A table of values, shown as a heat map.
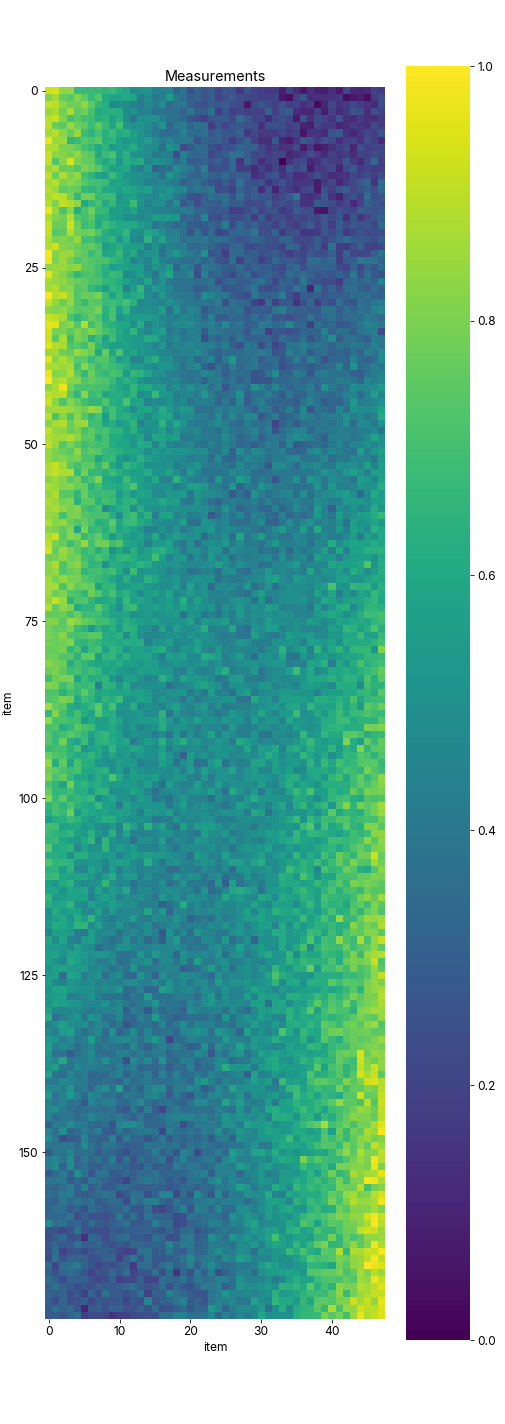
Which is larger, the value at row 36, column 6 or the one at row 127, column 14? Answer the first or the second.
the first
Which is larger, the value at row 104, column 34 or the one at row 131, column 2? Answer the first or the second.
the first
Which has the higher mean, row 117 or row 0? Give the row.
117
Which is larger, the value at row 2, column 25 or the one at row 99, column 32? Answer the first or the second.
the second
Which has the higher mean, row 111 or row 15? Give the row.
111
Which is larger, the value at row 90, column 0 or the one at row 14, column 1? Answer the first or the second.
the second
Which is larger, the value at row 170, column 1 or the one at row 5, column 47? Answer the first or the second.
the first
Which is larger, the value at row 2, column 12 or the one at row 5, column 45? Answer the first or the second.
the first
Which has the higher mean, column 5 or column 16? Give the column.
5
